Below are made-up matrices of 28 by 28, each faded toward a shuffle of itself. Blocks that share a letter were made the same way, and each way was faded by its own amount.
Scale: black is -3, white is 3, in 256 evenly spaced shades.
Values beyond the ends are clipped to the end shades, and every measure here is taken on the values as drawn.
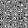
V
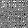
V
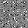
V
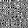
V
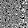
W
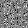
W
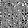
V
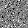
W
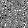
W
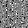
W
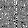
W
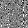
W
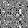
V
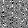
W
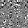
V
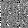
W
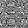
V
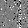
W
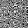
V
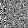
W
